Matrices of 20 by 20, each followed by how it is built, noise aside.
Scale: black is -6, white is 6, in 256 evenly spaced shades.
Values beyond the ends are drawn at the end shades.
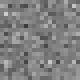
uneven rows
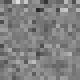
uneven rows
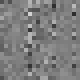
uneven columns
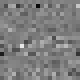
uneven rows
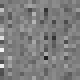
uneven columns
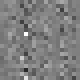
uneven columns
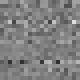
uneven rows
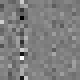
uneven columns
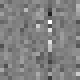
uneven columns
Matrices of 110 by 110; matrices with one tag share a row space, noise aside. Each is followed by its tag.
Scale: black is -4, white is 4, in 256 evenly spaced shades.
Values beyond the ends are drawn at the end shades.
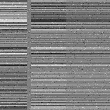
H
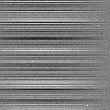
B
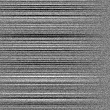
B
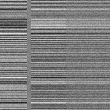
H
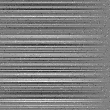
B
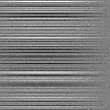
B
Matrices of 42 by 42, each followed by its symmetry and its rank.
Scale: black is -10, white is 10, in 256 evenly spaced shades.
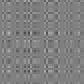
neither, rank one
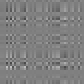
neither, rank one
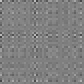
symmetric, rank two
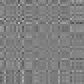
antisymmetric, rank two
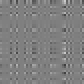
neither, rank one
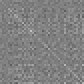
symmetric, rank five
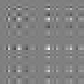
symmetric, rank one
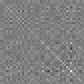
symmetric, rank five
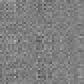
neither, rank five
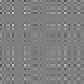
symmetric, rank one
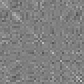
symmetric, rank five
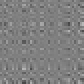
antisymmetric, rank two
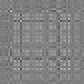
symmetric, rank two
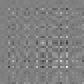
symmetric, rank two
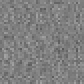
neither, rank five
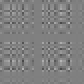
symmetric, rank one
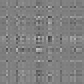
antisymmetric, rank two
